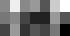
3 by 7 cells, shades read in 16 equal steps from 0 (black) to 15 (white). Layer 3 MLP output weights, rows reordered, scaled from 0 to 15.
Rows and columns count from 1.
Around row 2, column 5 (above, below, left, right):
5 4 2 9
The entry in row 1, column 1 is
8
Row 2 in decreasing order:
9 8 7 5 4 2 2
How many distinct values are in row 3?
6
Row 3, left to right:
4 9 3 5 4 7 0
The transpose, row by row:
8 7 4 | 14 8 9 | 8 4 3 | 9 2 5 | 5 2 4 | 12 9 7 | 15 5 0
